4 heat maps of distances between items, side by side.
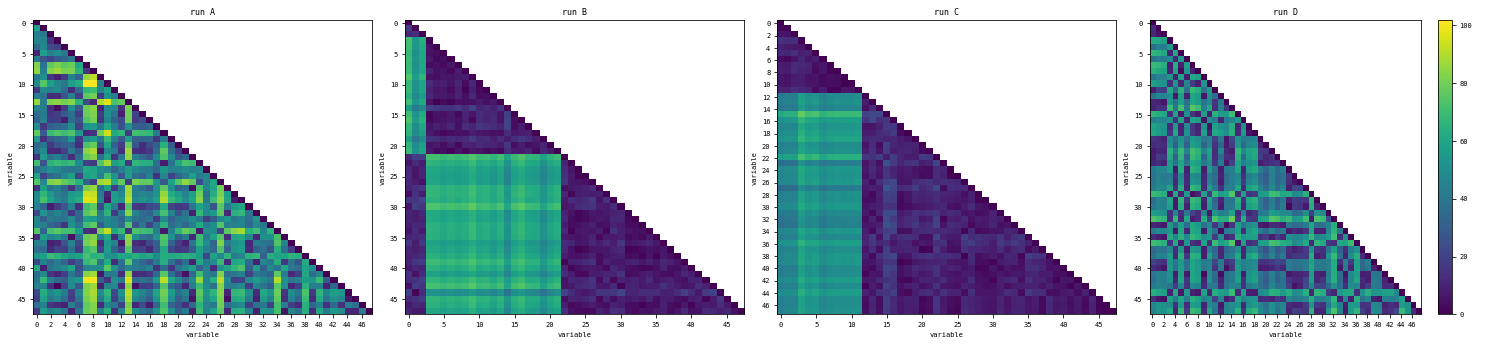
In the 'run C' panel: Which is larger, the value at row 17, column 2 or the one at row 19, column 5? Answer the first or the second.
the second
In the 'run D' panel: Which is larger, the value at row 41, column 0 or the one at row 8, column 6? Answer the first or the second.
the second
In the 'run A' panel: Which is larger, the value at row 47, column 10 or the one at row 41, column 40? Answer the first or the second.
the first
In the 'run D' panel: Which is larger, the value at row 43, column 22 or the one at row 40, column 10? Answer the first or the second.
the second
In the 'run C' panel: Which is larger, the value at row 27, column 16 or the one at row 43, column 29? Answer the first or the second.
the first
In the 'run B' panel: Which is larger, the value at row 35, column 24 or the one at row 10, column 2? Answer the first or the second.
the second
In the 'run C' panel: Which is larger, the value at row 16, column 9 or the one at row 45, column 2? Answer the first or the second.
the first
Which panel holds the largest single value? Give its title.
run A
